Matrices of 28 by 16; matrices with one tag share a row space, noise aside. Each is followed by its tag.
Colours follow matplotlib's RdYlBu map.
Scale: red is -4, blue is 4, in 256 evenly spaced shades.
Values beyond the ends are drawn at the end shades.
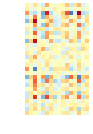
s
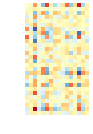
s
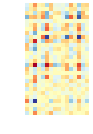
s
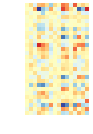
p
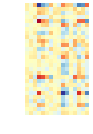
p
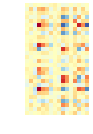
p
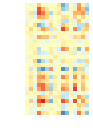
p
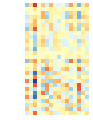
s
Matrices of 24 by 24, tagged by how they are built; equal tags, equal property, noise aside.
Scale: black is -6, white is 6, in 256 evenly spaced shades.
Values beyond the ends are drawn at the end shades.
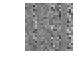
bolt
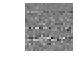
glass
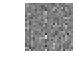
bolt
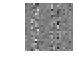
bolt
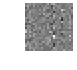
bolt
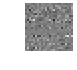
glass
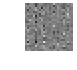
bolt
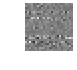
glass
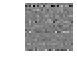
glass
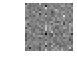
bolt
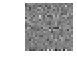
glass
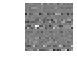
glass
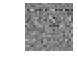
glass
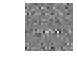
glass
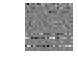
glass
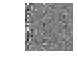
bolt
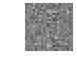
bolt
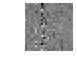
bolt
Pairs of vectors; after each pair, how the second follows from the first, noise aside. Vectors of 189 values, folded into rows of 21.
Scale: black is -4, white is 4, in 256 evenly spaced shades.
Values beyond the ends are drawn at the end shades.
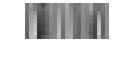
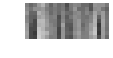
negated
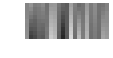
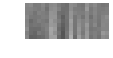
shrunk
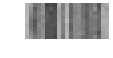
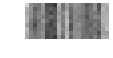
copied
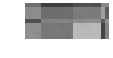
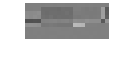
partly zeroed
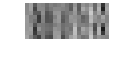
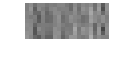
shrunk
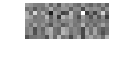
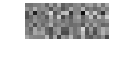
negated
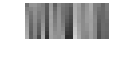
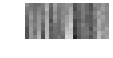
negated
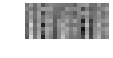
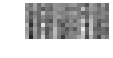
negated
